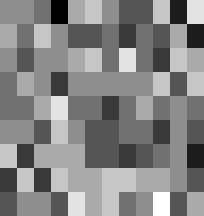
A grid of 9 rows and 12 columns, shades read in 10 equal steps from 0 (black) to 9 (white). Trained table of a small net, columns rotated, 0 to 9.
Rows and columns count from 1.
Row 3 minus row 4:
1 -3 0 3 1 2 -1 3 -1 -5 4 -1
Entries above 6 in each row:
3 1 3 2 1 1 1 4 3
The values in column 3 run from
2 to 7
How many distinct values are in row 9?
7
